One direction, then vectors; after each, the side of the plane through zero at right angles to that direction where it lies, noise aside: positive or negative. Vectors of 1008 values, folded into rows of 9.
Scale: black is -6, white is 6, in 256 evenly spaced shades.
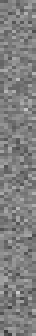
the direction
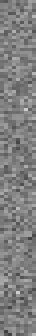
positive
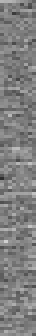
negative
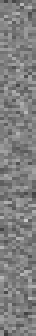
positive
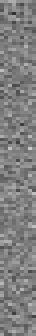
positive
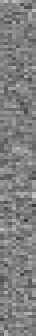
negative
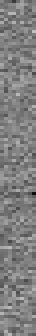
negative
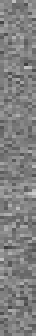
positive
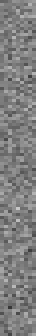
positive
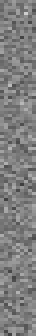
positive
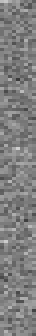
negative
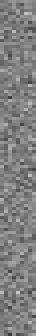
positive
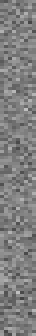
positive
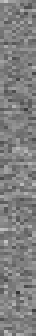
negative
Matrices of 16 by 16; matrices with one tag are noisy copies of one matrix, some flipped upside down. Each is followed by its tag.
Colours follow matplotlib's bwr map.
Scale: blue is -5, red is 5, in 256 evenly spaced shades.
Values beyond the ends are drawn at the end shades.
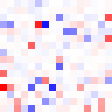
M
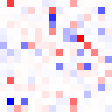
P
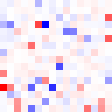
M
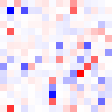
P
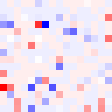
M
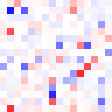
P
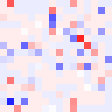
P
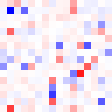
P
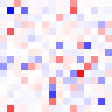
P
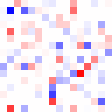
P
